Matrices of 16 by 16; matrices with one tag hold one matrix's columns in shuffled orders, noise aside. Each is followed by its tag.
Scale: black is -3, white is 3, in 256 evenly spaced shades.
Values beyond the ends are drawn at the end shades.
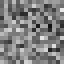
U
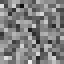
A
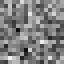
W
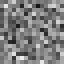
A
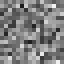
A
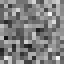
W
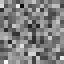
A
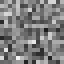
W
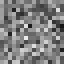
U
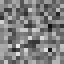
U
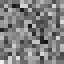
A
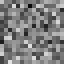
A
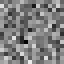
A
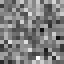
W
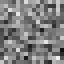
W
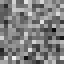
W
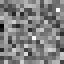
U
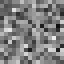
U
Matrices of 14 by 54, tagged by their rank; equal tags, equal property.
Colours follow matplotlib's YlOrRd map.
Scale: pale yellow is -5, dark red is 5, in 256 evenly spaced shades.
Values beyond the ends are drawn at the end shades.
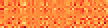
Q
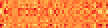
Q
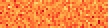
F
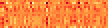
Q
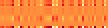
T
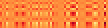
T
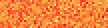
F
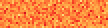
F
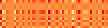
T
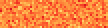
F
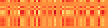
T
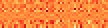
Q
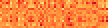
Q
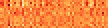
Q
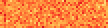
F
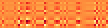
T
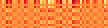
T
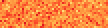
F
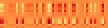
T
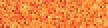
F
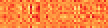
Q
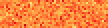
F
